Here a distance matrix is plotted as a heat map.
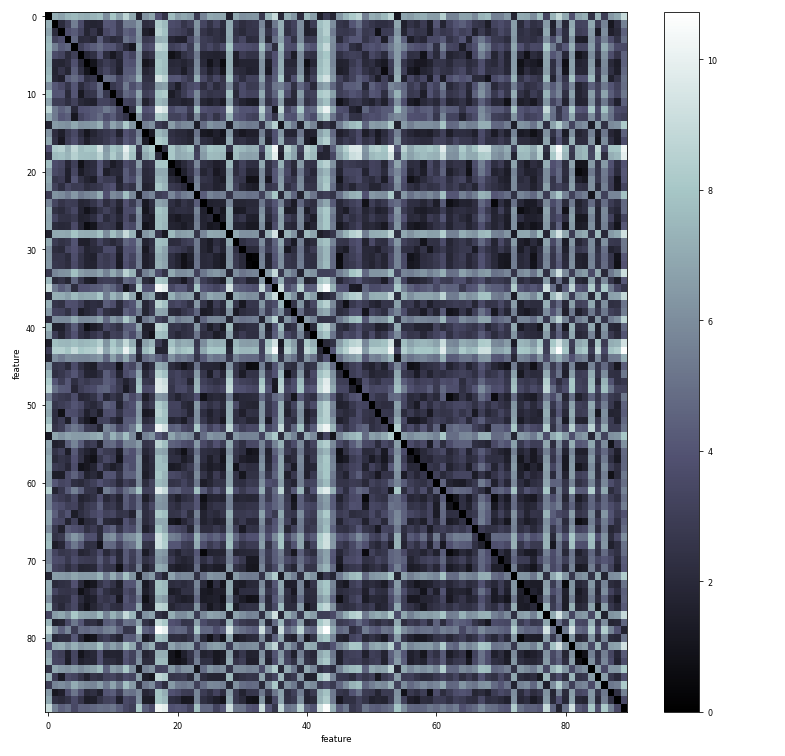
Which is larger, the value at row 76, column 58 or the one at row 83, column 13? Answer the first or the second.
the second
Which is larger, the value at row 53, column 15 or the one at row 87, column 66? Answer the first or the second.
the first
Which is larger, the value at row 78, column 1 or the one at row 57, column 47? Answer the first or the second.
the second
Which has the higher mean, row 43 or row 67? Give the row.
43
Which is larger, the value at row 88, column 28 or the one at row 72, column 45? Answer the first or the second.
the first
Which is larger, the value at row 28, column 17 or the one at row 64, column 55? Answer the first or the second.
the second
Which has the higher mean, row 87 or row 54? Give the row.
54
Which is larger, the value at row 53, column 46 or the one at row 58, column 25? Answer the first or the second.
the first
